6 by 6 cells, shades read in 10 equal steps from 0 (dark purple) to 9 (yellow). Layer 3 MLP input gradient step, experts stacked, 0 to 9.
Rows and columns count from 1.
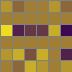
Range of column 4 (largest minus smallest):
5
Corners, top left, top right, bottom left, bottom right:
6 4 5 6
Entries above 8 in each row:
0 0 1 0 0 0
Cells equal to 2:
2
